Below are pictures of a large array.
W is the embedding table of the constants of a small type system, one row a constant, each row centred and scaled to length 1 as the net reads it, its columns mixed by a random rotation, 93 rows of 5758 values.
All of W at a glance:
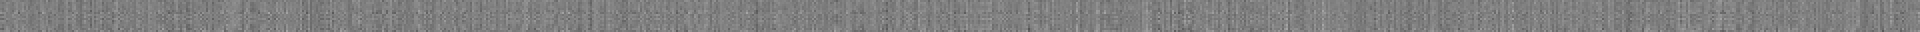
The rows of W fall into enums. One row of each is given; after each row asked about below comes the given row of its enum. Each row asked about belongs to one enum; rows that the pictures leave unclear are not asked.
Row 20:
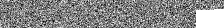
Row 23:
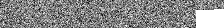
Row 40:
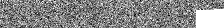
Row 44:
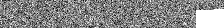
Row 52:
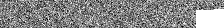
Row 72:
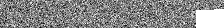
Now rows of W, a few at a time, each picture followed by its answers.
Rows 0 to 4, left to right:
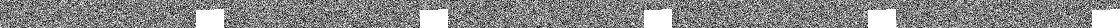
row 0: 20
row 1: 23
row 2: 44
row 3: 72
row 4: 20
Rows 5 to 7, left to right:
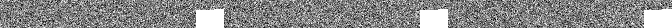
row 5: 20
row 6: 72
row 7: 52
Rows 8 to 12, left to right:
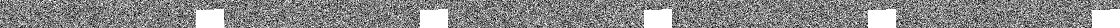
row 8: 40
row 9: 20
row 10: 52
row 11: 72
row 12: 23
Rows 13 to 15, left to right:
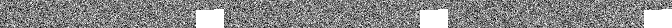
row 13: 72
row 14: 72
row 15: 52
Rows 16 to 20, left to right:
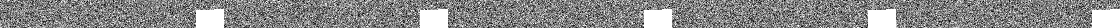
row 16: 20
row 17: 40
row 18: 72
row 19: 23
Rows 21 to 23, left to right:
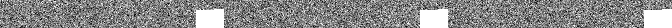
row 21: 40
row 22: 52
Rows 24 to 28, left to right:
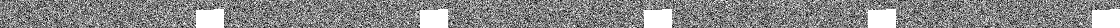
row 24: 52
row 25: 72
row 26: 23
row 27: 40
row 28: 44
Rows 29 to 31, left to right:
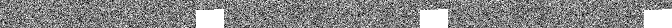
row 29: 23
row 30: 40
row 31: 40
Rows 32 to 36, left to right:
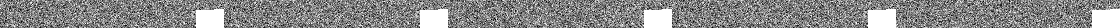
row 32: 72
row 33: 72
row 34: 52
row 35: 72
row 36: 20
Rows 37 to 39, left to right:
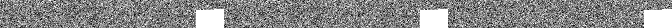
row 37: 40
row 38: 40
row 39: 72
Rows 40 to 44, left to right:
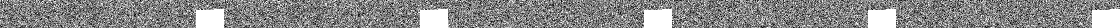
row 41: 40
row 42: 20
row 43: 44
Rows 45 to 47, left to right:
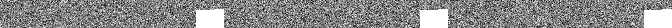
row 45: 20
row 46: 23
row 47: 44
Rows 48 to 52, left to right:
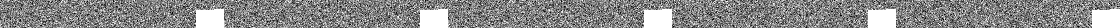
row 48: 20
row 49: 20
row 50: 20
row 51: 40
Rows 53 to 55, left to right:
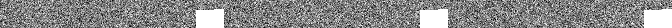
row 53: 23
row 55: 52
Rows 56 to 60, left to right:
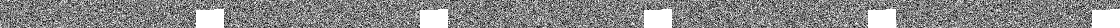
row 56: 20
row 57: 72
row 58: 44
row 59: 52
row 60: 20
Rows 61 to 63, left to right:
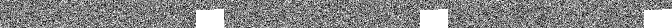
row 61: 20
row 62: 20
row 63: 40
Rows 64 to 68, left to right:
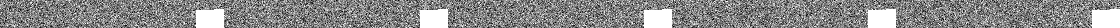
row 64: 72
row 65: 23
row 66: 72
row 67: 40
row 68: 52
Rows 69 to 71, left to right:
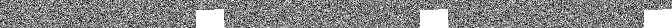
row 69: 23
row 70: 20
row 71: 20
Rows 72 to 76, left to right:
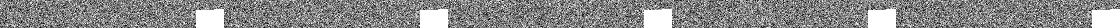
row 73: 72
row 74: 40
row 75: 44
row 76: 72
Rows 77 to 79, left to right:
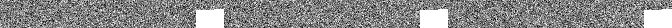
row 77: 20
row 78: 72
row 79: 52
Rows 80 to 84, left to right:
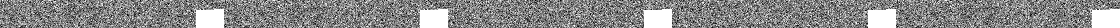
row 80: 40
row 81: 40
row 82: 23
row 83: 72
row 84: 40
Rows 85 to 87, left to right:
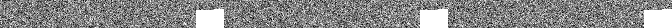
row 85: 44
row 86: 52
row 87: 72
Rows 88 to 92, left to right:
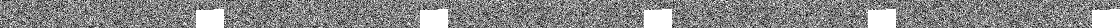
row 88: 44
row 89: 44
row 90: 40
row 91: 40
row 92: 52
